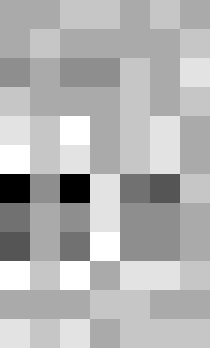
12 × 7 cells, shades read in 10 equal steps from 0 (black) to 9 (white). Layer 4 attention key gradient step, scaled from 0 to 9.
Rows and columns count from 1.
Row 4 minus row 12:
-1 -1 -2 0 0 -1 0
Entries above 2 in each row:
7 7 7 7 7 7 5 7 7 7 7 7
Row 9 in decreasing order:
9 6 6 5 5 4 3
